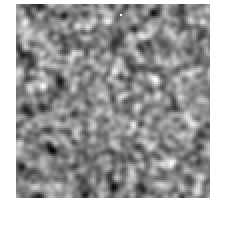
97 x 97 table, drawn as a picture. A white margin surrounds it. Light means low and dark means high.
The values follow a bell shape. The texture is blotchy. A single lone cell is far lower than the cells round it. No seam splits the table. There is no overall slope. There are no regular stripes. No single row or column stands out from its neighbours.
